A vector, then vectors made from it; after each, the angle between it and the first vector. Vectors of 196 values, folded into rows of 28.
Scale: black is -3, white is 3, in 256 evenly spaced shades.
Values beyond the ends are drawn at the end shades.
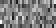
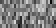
partly aligned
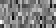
nearly parallel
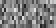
partly aligned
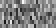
orthogonal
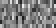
nearly opposite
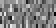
partly opposed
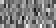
partly opposed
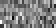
nearly parallel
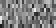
partly aligned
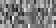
partly opposed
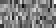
nearly parallel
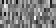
partly aligned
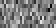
partly aligned
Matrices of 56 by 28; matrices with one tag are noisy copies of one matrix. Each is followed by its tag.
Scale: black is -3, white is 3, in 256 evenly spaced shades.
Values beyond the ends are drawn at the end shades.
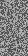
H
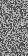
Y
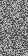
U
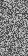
H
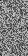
Y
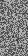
H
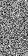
U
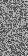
Y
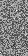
U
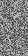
U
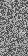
H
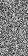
H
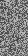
H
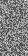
Y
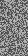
H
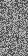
H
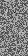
H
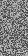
U
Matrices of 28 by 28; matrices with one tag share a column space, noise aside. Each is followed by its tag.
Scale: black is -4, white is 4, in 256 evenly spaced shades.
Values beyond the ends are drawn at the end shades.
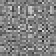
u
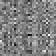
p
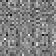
p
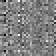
p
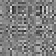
u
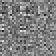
u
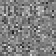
u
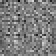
p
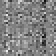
p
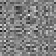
u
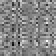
p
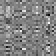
u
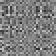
u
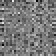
p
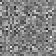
u
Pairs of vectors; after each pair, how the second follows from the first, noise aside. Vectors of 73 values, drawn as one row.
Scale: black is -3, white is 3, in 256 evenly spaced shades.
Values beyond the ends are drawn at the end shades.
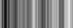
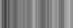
shrunk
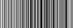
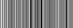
partly zeroed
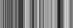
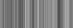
shrunk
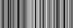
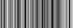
wrapped around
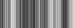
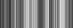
wrapped around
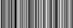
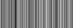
shrunk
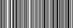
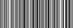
wrapped around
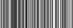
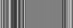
partly zeroed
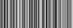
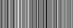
partly zeroed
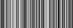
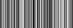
wrapped around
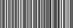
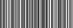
wrapped around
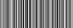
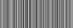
shrunk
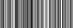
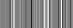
partly zeroed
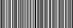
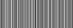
shrunk
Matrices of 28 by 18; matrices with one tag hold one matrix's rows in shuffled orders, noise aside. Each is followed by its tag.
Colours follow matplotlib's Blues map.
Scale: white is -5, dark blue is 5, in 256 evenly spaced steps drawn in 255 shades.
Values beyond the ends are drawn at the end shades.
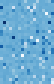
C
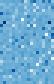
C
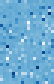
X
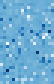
X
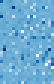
C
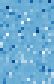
X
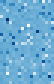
X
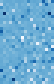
C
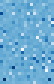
C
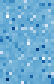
X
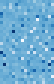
C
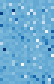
C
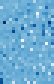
C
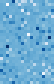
X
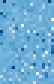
C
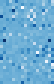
C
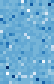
X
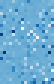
C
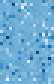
X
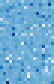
X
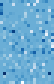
C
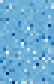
X
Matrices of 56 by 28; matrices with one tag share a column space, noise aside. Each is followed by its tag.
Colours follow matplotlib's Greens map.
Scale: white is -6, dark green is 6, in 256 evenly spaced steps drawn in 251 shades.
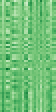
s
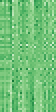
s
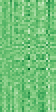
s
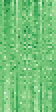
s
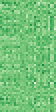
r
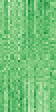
s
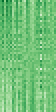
s
